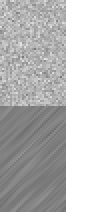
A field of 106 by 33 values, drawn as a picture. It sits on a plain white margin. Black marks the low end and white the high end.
It is made of 2 by 1 panels. Panel 1,1: high, fine-grained. Panel 2,1: middling, slanting up to the right, faint in contrast.
